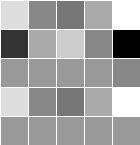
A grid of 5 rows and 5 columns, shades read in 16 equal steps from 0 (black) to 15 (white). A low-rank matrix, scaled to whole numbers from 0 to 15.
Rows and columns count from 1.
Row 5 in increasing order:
9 9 9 9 9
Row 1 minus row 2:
10 -2 -5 2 15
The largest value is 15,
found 2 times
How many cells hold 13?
2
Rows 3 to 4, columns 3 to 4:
9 9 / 7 10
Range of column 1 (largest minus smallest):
10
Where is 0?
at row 2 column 5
